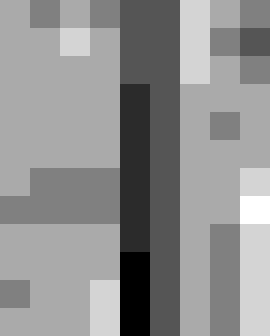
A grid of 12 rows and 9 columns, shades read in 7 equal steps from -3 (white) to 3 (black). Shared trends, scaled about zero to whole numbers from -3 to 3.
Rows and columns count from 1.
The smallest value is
-3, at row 8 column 9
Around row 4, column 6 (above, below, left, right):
1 1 2 -1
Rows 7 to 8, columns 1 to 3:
-1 0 0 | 0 0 0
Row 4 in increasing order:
-1 -1 -1 -1 -1 -1 -1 1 2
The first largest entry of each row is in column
5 5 5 5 5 5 5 5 5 5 5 5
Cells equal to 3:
3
